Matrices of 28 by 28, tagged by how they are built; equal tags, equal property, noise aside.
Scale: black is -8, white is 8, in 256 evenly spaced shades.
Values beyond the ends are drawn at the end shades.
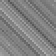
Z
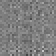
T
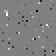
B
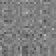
T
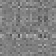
T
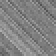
Z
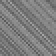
Z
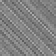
Z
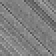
Z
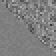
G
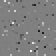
B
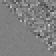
G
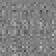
T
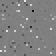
B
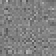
T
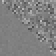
G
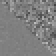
G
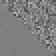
G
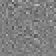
T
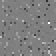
B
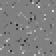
B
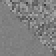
G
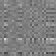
T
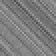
Z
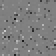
B
